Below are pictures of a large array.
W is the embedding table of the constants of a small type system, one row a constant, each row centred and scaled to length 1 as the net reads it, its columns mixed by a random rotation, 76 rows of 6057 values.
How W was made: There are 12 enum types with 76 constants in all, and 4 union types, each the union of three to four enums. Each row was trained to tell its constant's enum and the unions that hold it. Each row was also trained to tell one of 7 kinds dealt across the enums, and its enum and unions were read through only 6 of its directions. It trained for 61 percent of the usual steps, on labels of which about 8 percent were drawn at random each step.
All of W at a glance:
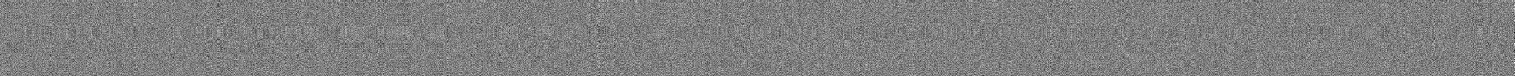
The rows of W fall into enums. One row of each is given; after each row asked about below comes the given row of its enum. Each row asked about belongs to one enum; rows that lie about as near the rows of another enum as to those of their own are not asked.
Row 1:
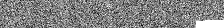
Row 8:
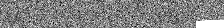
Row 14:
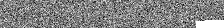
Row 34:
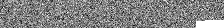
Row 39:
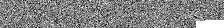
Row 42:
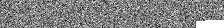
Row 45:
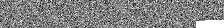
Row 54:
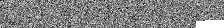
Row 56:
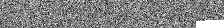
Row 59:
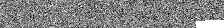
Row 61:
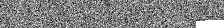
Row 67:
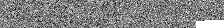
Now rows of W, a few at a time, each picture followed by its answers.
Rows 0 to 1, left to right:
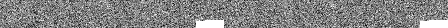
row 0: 39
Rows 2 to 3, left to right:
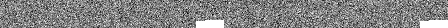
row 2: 34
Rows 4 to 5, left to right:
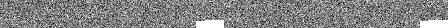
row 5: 67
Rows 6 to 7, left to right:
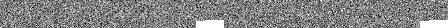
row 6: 39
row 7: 45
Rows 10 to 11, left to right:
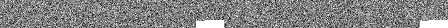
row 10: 34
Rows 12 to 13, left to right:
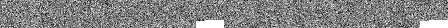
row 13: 1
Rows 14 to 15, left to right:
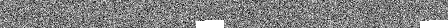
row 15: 14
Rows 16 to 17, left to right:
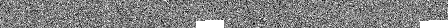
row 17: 14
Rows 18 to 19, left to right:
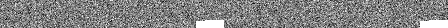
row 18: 61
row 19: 39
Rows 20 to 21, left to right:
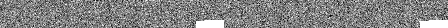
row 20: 54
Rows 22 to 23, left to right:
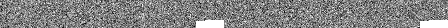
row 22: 56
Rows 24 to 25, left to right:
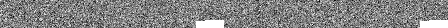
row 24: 14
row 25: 39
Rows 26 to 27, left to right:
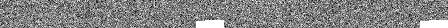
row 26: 59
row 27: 56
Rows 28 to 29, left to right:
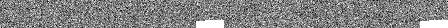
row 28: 54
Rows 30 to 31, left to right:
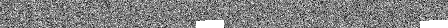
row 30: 61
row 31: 59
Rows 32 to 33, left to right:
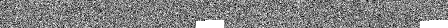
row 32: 56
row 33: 59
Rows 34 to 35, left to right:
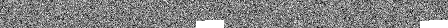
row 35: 34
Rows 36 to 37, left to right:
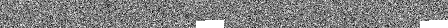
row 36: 61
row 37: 34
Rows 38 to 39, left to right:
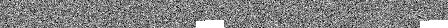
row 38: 56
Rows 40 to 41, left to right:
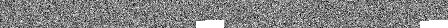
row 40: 45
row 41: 59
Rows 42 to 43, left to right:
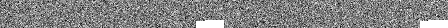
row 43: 67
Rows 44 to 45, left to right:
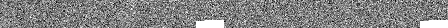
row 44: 67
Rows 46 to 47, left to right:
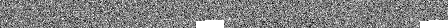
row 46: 45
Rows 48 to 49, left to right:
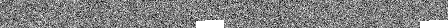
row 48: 59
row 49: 14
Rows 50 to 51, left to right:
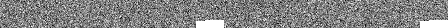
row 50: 34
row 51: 14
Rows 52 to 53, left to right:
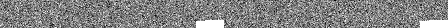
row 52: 61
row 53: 39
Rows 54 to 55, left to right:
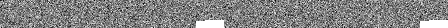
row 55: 54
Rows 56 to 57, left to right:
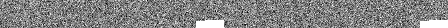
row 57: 1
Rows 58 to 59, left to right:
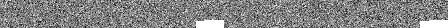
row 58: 67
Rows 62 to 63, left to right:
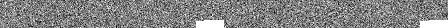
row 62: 67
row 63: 39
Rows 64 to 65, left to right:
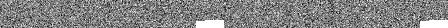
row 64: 54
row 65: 54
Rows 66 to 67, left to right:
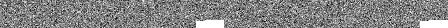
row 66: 39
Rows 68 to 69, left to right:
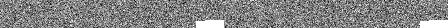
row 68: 34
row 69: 54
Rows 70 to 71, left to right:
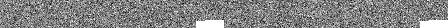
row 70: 34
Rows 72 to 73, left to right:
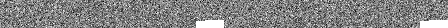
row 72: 59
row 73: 45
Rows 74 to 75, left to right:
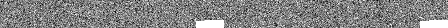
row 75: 59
